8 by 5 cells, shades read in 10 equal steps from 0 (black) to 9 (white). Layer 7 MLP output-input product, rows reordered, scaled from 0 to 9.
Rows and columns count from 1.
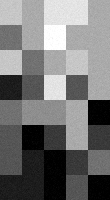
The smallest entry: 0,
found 5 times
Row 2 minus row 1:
-3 0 1 -2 0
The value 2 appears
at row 6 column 3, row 6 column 5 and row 7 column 4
